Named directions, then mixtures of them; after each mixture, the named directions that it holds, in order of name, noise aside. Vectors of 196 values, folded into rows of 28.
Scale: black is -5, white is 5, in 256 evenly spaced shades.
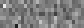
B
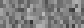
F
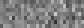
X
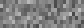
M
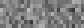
F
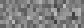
F, M, X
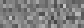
B, M, X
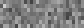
B, M, X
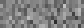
F, M, X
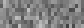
B, F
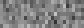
X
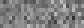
X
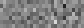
M, X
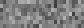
M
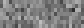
B, F, X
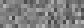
B, X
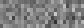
X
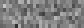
B, M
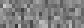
B, F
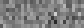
X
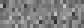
B, M, X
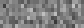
B, F, X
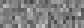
B, F, X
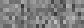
X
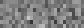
F, M, X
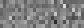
M, X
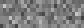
B, M, X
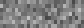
M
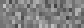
B, F, M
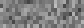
M
